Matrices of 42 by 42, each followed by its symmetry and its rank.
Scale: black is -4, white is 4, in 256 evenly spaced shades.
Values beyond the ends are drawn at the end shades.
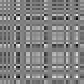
symmetric, rank one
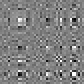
symmetric, rank three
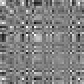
symmetric, rank three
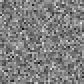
neither, full rank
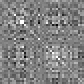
symmetric, rank five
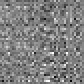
neither, rank five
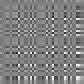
symmetric, rank one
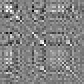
symmetric, rank five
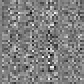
neither, rank five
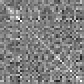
symmetric, rank five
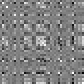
symmetric, rank three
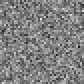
neither, full rank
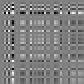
symmetric, rank one
